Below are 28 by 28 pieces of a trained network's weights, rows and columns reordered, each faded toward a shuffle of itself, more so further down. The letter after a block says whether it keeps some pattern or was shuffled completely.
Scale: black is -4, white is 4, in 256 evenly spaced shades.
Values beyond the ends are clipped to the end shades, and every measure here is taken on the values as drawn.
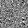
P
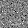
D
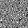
P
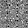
P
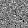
P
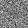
D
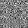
P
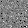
P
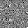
P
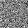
D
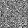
P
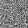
P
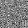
P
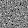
D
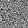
P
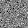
D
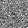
D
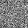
P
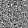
P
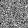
D
